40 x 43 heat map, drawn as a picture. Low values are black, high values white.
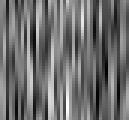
Grain: streaks running down. Histogram: bell-shaped. Slope: none.
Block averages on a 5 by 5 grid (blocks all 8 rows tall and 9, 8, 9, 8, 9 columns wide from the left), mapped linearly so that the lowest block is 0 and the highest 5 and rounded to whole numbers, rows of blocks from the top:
23540 / 31320 / 22420 / 24401 / 12512
